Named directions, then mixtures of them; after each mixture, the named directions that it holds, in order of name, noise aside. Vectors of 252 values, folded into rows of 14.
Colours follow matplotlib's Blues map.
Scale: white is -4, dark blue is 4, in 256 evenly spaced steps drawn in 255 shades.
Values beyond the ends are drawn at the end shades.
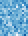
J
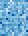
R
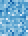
R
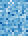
R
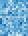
J, R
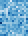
J, R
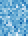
J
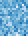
J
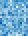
J, R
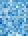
J, R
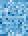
J, R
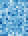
J, R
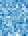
J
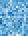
J, R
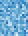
J, R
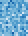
J, R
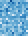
R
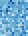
R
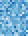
J, R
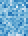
J, R
